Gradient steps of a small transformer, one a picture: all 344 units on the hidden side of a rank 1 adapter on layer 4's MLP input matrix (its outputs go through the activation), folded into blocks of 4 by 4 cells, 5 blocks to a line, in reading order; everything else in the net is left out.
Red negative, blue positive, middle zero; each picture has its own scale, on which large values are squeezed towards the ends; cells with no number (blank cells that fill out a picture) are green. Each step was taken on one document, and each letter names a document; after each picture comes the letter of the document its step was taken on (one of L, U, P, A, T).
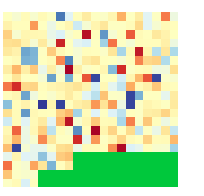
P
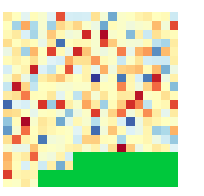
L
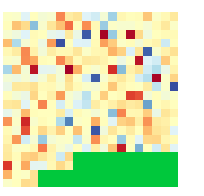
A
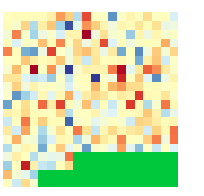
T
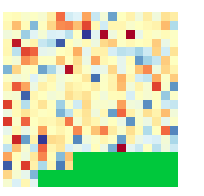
A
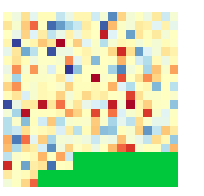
P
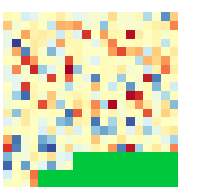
P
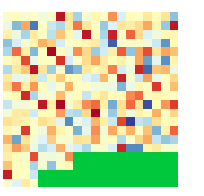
T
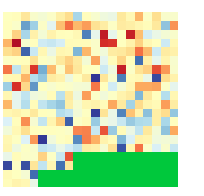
A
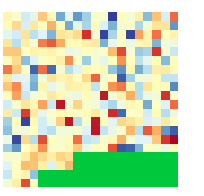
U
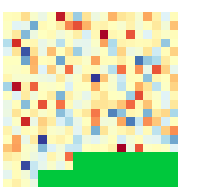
T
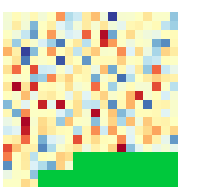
T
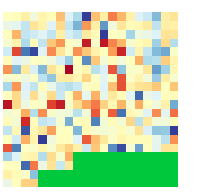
U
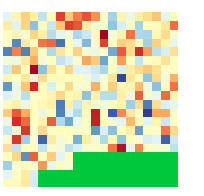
U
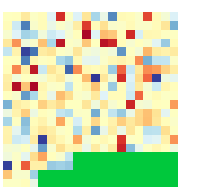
L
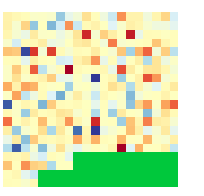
P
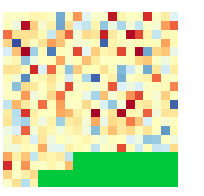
A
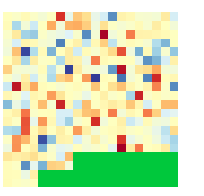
T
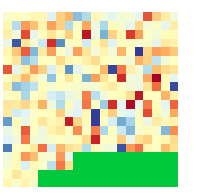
A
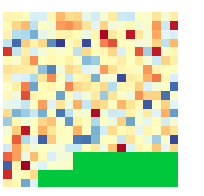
U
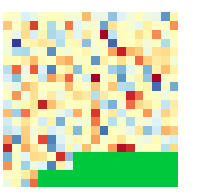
P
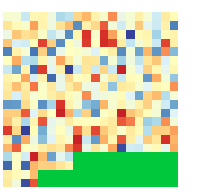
U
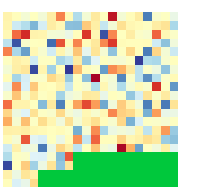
T
